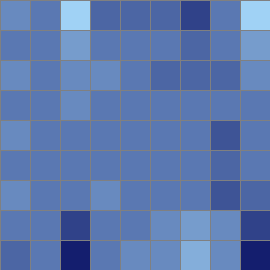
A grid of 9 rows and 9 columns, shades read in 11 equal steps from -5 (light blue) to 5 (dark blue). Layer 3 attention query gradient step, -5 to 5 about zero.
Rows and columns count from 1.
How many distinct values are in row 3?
3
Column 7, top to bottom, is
3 1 1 0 0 0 0 -2 -3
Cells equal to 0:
44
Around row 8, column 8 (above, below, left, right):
2 -1 -2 3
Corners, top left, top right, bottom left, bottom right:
-1 -5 1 5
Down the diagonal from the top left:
-1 0 -1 0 0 0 0 -1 5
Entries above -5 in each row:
7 9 9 9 9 9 9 9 9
